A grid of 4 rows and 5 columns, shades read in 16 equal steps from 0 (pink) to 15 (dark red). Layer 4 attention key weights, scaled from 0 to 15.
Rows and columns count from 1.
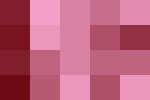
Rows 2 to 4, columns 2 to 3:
1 3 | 6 3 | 7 1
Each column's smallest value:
13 0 1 5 1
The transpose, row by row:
13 14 13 15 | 0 1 6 7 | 3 3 3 1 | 5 8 6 8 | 2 11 6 1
